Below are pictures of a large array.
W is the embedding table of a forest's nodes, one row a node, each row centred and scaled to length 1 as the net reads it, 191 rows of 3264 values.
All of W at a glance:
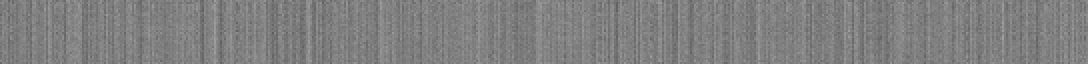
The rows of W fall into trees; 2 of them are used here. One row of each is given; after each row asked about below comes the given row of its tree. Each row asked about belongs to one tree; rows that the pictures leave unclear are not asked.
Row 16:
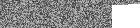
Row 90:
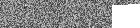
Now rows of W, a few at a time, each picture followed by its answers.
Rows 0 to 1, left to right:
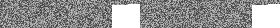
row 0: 16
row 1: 90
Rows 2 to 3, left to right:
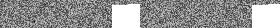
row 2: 16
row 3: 16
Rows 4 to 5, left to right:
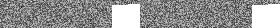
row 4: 16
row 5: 90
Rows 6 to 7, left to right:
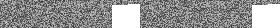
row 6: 90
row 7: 90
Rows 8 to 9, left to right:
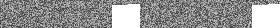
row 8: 90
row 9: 16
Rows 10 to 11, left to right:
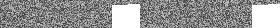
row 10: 90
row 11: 16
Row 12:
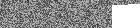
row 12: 16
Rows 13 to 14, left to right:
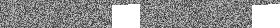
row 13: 90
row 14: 90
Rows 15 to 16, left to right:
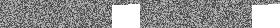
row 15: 90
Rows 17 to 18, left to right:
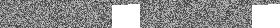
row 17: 90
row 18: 16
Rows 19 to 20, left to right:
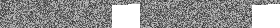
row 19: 16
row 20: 90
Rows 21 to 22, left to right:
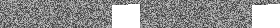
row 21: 90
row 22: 90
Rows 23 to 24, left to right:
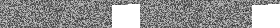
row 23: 90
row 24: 90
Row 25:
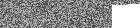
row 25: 16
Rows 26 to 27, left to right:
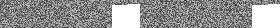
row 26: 90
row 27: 90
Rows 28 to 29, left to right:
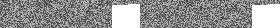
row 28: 16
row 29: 90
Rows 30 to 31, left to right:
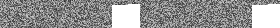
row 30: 90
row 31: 16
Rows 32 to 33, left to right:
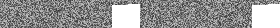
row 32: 90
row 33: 16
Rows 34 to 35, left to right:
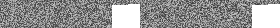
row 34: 90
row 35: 90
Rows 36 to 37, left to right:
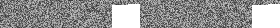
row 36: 90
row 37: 90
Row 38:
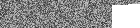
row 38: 16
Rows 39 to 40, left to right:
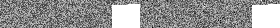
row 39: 16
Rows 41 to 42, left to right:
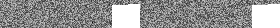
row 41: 90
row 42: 16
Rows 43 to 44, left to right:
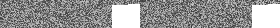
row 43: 16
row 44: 16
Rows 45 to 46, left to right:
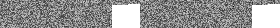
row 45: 16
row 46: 90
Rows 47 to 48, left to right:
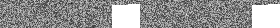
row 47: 16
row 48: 90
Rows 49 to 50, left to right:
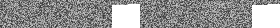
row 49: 16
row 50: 90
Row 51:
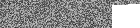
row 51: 16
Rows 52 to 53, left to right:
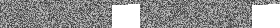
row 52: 90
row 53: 16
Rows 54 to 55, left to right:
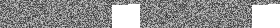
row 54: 16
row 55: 16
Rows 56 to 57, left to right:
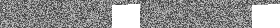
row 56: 90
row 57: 16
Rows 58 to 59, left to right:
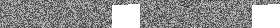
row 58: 90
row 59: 90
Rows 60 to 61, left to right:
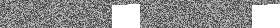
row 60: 16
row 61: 90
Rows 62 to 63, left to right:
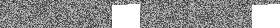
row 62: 16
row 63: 16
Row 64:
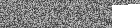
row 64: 90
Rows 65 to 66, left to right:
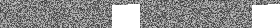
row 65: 90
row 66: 90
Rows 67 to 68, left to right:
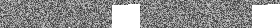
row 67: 90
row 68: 90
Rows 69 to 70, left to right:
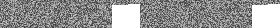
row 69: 90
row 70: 90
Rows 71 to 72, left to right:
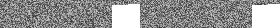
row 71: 16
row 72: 90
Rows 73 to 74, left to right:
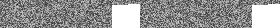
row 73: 16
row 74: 16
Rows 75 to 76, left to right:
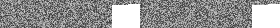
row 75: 90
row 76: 16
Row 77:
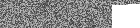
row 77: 16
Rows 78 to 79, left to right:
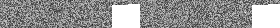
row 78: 90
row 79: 90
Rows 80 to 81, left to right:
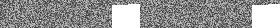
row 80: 16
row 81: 90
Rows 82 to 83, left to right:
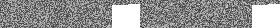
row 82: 90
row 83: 16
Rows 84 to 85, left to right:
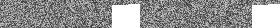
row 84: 90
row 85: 16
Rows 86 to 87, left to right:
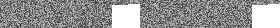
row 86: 90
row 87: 16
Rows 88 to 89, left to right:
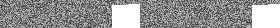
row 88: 16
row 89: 90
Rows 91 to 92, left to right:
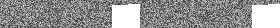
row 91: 90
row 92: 16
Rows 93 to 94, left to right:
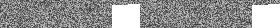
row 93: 90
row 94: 90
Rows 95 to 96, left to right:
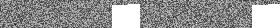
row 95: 90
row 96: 16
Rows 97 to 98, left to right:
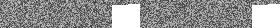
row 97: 90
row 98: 16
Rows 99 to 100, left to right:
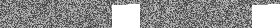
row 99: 16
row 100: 16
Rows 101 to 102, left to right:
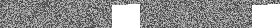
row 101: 16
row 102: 90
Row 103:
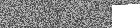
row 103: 90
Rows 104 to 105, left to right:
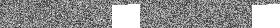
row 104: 16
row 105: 16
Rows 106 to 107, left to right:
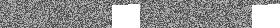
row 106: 90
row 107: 16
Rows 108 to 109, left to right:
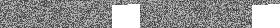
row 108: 90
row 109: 90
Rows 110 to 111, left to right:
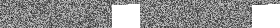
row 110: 16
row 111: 90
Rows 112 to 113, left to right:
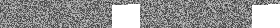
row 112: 90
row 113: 90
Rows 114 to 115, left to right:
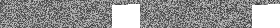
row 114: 90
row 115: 90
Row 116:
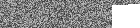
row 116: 90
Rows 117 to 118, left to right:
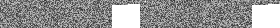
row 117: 90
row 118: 90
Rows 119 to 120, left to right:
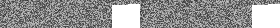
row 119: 16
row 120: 16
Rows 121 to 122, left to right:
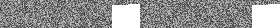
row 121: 90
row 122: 16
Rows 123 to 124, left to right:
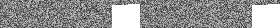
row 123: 90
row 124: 90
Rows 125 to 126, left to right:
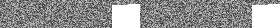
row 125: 16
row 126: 16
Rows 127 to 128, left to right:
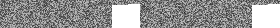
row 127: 16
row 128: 16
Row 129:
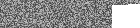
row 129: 90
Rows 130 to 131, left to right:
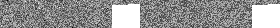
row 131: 90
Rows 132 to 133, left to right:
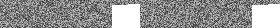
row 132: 90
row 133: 90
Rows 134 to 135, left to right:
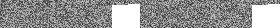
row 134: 16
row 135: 90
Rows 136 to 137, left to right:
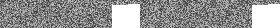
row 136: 16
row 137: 16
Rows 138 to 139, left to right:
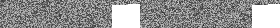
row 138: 16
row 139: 90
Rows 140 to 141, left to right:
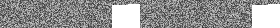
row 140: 16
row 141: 90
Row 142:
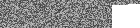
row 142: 16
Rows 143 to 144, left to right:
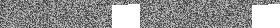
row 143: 16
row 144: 16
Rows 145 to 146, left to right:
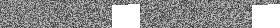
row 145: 90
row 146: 90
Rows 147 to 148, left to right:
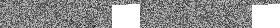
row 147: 16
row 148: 16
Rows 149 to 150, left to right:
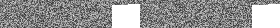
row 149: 90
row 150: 16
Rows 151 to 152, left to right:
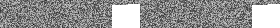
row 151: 90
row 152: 90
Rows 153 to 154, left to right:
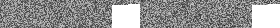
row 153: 90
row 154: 16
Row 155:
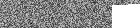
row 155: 90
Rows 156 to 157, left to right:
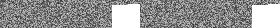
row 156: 16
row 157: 90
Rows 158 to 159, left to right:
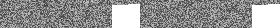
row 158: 16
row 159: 90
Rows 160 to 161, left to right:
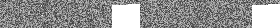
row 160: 16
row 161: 90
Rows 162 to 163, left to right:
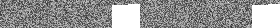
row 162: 16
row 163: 90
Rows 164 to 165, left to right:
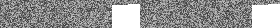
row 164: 90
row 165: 16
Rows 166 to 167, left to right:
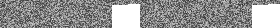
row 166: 16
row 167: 16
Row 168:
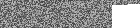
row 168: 90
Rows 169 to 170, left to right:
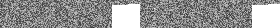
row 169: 16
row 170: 16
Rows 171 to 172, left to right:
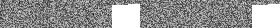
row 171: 16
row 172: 16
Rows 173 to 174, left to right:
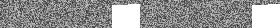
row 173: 16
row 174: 90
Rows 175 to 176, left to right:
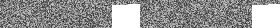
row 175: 16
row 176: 16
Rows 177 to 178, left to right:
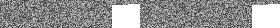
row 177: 90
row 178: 16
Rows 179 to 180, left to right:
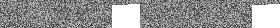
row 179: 90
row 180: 90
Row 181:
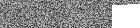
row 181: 90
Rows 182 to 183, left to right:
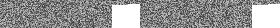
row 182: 16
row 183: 16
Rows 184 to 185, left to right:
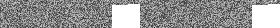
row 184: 90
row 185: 90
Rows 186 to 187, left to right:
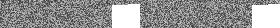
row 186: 16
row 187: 90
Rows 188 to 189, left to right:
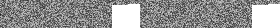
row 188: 16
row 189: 16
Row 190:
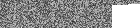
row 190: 16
